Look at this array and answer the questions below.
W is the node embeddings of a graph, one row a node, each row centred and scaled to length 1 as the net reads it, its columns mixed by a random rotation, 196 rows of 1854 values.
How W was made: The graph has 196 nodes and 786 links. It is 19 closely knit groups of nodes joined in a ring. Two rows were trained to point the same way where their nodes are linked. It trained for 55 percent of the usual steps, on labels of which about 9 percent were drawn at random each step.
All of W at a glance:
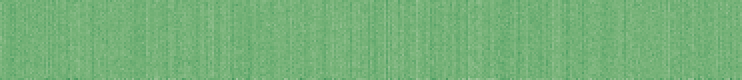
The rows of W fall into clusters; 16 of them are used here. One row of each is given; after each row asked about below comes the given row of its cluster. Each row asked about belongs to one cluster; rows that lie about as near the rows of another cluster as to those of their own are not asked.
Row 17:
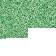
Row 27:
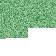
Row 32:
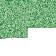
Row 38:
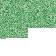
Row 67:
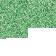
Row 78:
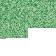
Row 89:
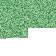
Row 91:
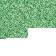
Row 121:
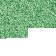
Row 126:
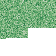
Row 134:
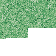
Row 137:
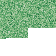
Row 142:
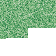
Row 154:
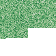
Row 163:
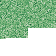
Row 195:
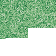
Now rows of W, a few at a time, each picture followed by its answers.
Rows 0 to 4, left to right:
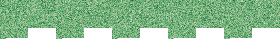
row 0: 195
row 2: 195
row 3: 27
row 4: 17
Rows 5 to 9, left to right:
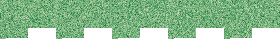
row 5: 142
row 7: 195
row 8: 27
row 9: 91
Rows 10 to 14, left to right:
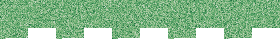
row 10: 163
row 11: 38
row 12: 91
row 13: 38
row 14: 32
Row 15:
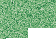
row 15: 137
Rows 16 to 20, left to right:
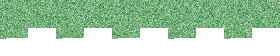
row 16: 126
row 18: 134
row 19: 38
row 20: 89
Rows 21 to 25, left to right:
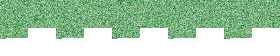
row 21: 154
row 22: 91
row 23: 32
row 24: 78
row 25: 126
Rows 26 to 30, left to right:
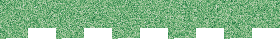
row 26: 89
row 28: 89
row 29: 134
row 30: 121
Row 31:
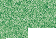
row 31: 17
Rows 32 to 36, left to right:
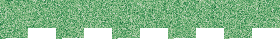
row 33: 91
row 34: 121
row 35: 17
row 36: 163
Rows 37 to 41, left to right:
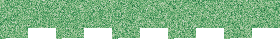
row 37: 32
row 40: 78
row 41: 121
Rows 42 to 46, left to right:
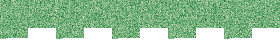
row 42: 142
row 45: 67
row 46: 163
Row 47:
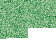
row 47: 126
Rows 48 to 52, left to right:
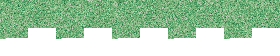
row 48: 27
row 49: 32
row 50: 27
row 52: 121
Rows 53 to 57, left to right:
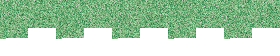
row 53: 142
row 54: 91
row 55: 142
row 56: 89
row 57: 67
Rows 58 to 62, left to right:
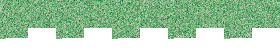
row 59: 78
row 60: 17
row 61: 91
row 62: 89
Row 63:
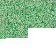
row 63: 121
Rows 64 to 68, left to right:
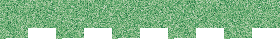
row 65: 134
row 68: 89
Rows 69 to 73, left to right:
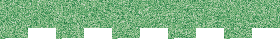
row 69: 32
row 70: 121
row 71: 195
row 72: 126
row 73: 38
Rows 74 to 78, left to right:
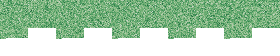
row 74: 17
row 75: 27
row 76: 78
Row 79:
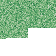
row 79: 134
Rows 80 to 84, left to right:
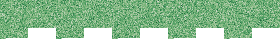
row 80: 195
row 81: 32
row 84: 27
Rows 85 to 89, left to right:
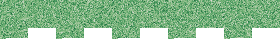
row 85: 134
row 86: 17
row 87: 195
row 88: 126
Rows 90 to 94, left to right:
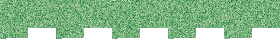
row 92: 154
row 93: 38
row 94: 134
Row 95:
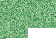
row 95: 78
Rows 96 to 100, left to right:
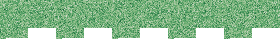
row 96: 126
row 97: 67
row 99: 38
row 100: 126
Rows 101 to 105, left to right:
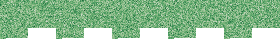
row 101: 195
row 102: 126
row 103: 154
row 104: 91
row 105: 134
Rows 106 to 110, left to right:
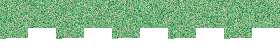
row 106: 78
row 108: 89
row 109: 142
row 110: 38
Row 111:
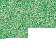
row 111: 195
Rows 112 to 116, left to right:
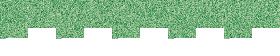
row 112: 78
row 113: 195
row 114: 121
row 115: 142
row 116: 142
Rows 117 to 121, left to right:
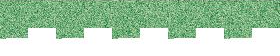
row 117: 38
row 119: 91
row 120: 142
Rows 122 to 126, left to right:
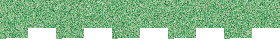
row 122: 121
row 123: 154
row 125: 17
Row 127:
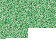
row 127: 134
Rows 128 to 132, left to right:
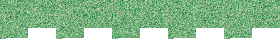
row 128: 195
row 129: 137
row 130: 142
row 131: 27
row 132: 137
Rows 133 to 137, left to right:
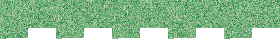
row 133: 137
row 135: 67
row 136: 121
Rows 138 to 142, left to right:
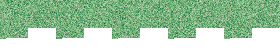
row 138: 27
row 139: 91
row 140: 17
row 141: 38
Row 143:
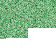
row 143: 78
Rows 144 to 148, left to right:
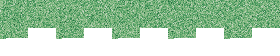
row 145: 154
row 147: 89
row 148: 78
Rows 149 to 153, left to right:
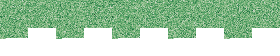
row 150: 137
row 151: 163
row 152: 163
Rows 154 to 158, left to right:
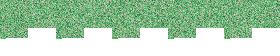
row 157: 91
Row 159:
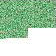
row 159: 163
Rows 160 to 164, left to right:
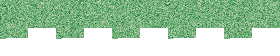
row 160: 78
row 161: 154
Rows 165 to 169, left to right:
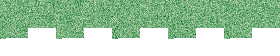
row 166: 67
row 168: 142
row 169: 89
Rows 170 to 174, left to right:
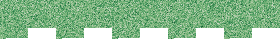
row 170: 154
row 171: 137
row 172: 78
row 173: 195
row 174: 134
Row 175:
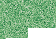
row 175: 27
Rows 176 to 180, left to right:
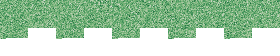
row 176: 154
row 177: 142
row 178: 78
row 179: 126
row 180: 89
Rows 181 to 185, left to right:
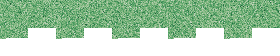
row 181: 38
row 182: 163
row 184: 91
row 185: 121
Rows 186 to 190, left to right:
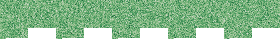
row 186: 121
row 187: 38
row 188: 126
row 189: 142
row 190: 27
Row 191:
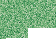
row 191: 91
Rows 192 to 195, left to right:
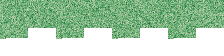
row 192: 134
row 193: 121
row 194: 89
